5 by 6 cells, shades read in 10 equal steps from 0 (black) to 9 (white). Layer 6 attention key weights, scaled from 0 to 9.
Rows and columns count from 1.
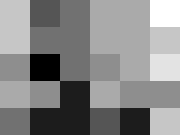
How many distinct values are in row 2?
3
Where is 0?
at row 3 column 2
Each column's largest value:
7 5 4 6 6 9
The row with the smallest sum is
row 5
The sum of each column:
29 13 14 26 24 36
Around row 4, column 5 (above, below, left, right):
6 1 6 5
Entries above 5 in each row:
4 4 2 2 1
